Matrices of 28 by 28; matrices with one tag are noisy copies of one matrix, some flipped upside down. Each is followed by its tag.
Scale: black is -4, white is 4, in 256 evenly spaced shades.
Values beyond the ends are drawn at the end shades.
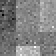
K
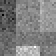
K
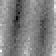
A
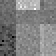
K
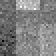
K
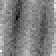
A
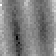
A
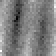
A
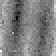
A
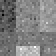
K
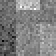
K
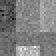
K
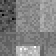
K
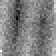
A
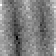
A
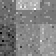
K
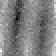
A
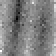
A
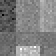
K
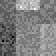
K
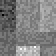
K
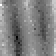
A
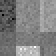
K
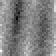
A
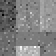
K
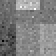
K
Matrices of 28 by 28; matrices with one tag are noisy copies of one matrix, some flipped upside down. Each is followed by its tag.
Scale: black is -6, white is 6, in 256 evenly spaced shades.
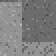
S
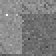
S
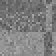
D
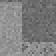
S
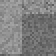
S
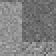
S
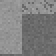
S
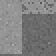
S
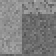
S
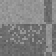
D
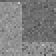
S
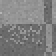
D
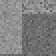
S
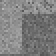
S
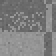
D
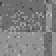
D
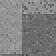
S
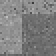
S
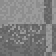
D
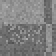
D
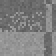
D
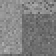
S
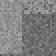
S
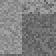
S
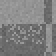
D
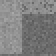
S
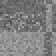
D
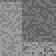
S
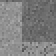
S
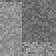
S
